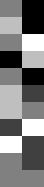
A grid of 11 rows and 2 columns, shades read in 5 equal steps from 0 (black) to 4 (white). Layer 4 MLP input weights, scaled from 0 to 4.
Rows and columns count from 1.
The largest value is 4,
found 3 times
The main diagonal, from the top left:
2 0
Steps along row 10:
down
